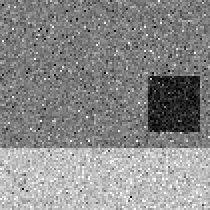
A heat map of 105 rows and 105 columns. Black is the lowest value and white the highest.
No regular stripes run through it. In the middle right lies a patch that is lower than the rest. The middle right is the ninth with the lowest average. The bottom part is higher, past a seam about 70% of the way down.
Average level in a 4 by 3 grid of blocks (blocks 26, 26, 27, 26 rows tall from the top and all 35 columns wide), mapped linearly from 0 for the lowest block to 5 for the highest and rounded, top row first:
2 2 2 / 2 2 0 / 2 2 1 / 5 5 5
